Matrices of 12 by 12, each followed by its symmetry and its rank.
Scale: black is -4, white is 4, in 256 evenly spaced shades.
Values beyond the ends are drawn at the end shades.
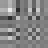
symmetric, rank one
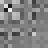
symmetric, rank two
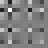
symmetric, rank one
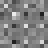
symmetric, rank two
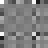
symmetric, rank one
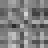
antisymmetric, rank two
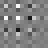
symmetric, rank one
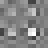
symmetric, rank two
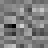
neither, rank two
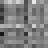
antisymmetric, rank two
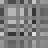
symmetric, rank one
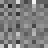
neither, rank two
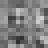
antisymmetric, rank two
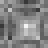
symmetric, rank two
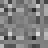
antisymmetric, rank two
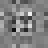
antisymmetric, rank two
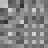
symmetric, rank two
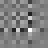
symmetric, rank one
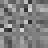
antisymmetric, rank two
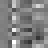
neither, rank two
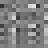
neither, rank two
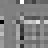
antisymmetric, rank two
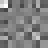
symmetric, rank two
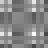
symmetric, rank one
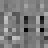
neither, rank two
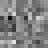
neither, rank two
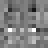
neither, rank two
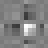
symmetric, rank one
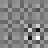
symmetric, rank two
